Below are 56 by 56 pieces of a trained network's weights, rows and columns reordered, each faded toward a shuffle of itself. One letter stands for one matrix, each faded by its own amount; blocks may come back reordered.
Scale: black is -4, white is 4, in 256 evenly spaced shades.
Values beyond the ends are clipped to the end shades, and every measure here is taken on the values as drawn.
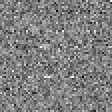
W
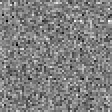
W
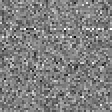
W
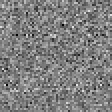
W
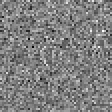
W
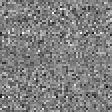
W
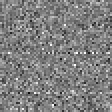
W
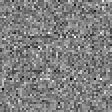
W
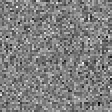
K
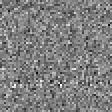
W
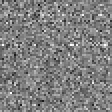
W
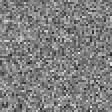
K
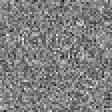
K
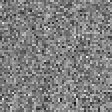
K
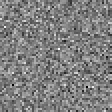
K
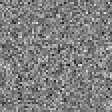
K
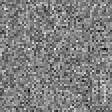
K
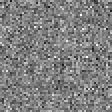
W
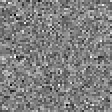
K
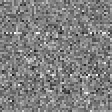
W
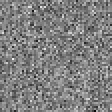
K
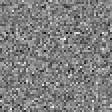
W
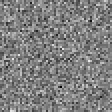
K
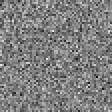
K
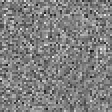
K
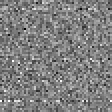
W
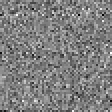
W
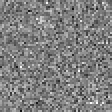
K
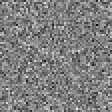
K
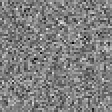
K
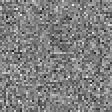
K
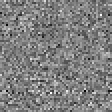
W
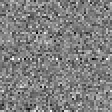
W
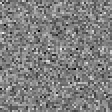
W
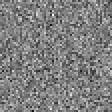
K
